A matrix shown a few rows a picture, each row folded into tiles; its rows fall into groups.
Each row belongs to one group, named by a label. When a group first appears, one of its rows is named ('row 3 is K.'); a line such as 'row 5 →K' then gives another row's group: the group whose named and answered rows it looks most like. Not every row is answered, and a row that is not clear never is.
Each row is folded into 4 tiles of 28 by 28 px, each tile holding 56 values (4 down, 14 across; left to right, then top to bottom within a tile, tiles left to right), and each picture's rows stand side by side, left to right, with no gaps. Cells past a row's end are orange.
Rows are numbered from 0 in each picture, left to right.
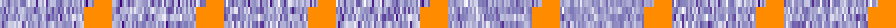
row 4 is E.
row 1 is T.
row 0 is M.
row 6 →M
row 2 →M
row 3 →M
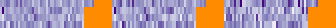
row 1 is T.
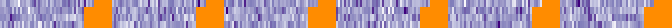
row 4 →E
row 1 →M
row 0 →E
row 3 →M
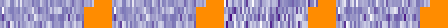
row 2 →M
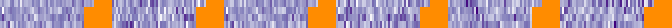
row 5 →T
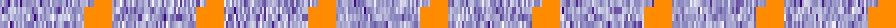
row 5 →T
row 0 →T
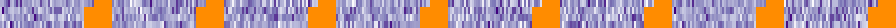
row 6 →T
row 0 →T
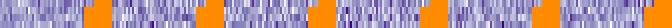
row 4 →E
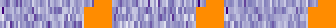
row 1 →M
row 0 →T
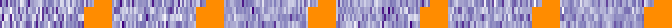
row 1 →T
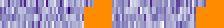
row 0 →M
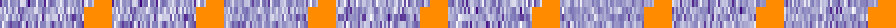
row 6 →M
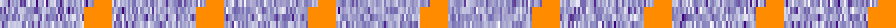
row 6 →E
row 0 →M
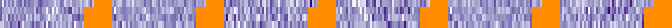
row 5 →E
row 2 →M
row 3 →E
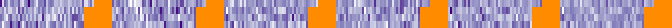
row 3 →E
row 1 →E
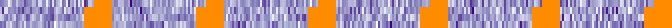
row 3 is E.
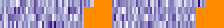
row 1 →M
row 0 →E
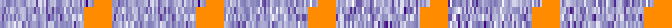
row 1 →M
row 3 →E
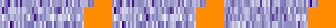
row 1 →T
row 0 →T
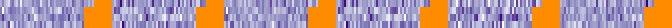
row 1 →T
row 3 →T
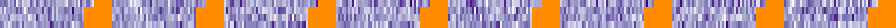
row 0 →E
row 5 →M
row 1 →E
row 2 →T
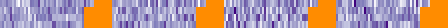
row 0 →E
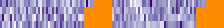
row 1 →E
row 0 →M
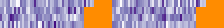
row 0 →E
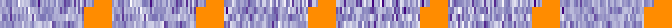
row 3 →M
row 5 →T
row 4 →M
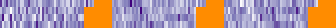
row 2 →E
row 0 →M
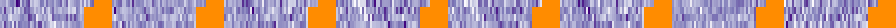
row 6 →E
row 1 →T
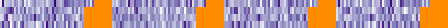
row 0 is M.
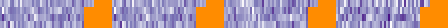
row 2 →E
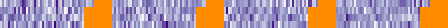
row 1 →E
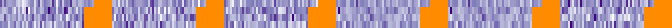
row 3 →T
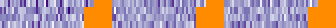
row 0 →M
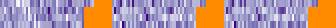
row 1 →T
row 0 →E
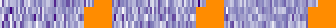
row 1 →M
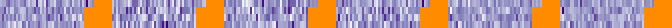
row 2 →E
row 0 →M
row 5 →T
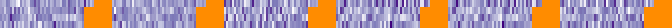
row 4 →T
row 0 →E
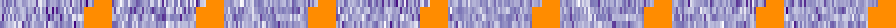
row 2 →E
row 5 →E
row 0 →M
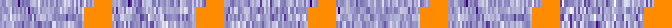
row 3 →T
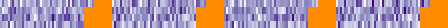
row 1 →M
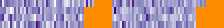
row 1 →T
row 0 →M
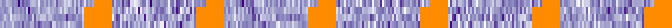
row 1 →E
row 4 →M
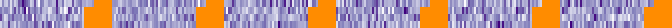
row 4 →E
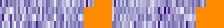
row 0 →M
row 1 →M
